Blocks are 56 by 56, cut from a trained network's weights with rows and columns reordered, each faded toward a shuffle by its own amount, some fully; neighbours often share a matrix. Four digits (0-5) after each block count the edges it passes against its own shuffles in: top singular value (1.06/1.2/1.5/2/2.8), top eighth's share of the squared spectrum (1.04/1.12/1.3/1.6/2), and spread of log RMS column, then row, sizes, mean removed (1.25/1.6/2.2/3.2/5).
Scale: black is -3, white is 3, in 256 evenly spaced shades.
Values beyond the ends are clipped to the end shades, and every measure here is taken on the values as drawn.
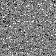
1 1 0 1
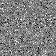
1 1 0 1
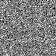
0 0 0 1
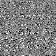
2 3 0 3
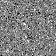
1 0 0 0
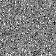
1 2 0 1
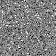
1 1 0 0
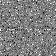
1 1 0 0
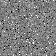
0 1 0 0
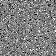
0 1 0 0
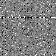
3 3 2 1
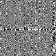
3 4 3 2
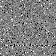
2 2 0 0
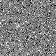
0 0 0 0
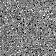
0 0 0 0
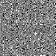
3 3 3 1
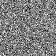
0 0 0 0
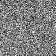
2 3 0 0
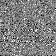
1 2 0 2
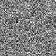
3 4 2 1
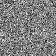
0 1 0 0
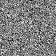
1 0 0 0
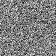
1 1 0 0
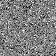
0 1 0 0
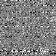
2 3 0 3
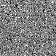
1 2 0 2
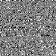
2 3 0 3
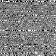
2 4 0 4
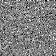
2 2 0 1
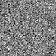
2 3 1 1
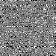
2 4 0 3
